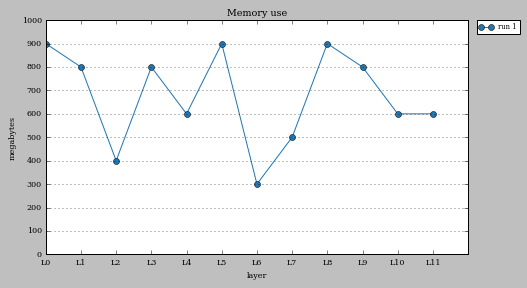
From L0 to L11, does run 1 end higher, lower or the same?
lower
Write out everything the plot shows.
Title: Memory use
x-axis: layer, ticks L0 L1 L2 L3 L4 L5 L6 L7 L8 L9 L10 L11
y-axis: megabytes, ticks 0 100 200 300 400 500 600 700 800 900 1000
Legend: run 1
Values:
run 1: 900 800 400 800 600 900 300 500 900 800 600 600
